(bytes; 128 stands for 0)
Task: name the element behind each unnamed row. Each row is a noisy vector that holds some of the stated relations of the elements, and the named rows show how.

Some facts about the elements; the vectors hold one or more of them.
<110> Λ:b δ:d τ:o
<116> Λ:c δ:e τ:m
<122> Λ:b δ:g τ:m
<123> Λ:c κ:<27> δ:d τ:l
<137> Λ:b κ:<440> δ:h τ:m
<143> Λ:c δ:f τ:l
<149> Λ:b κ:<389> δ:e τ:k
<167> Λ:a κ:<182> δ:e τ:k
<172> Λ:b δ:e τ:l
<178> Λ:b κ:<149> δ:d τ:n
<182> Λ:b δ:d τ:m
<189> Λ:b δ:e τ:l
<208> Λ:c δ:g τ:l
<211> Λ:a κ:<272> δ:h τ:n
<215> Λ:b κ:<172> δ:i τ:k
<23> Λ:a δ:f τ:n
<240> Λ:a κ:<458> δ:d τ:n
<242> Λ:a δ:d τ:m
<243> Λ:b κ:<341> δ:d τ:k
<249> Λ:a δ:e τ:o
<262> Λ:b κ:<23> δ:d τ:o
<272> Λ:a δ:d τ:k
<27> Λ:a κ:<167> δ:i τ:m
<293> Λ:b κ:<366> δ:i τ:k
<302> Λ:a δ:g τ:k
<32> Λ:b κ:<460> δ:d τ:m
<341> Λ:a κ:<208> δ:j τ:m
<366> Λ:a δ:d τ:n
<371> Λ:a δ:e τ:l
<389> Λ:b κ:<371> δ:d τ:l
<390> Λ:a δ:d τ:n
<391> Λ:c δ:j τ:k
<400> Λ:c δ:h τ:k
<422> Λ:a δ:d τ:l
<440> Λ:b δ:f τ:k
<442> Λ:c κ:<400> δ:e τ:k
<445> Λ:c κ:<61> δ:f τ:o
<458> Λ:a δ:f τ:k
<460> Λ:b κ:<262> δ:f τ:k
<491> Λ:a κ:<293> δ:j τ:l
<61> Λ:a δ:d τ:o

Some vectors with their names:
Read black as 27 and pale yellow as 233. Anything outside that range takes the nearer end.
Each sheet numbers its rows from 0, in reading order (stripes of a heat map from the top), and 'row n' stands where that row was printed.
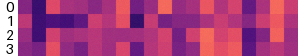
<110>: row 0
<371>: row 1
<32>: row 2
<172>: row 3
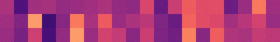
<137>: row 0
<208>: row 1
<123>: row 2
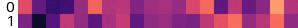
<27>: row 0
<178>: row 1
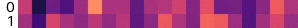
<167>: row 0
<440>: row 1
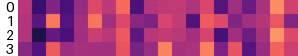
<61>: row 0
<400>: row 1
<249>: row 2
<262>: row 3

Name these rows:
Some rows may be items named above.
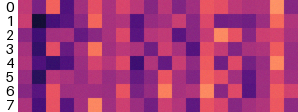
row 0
<116>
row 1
<302>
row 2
<389>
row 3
<442>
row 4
<366>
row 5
<293>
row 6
<262>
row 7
<391>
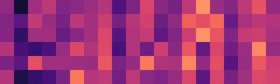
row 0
<149>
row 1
<189>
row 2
<389>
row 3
<366>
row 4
<262>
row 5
<491>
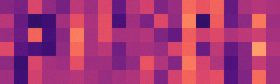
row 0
<172>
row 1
<23>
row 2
<143>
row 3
<27>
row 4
<460>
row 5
<32>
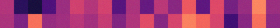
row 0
<390>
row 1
<182>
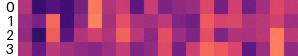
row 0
<422>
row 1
<143>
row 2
<445>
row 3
<122>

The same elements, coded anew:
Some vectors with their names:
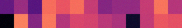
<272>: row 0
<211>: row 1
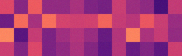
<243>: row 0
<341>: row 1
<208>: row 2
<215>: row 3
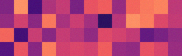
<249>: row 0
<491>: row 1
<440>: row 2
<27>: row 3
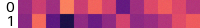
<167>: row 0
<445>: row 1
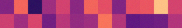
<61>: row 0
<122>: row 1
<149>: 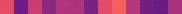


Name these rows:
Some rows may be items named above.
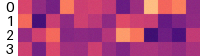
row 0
<371>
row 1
<440>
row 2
<178>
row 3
<391>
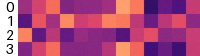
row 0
<178>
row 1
<23>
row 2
<189>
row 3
<178>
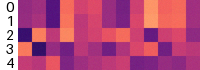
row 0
<422>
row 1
<422>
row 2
<390>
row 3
<172>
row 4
<116>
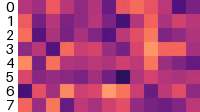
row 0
<442>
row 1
<143>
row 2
<389>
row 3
<422>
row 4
<400>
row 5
<123>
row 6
<23>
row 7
<182>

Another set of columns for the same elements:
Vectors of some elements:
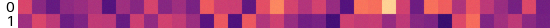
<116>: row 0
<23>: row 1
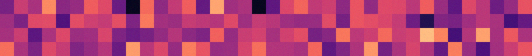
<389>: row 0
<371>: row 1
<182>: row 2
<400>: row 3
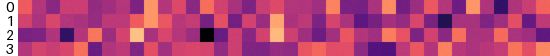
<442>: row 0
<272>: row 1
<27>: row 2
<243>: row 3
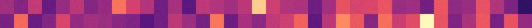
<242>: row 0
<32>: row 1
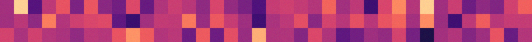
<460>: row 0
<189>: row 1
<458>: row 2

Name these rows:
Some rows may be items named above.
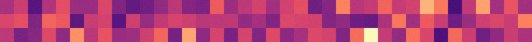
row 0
<182>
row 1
<440>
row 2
<123>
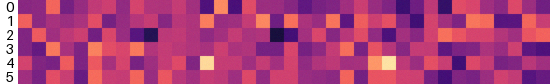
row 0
<366>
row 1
<445>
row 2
<178>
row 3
<491>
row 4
<143>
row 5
<422>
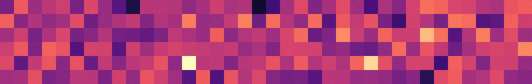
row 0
<178>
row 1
<445>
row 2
<122>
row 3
<440>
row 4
<208>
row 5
<390>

